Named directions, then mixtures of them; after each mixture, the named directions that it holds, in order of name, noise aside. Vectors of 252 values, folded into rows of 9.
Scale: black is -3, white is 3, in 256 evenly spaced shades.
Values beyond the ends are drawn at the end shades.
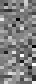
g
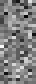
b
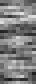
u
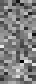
b, g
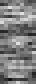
u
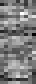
b, u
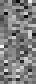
b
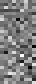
g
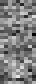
b, g, u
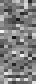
b, g, u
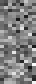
b, g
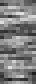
u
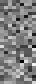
b, g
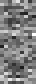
b, u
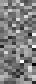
b, g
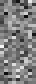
b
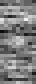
u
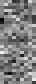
b, g, u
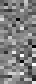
g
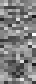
b, g, u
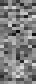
b, g, u
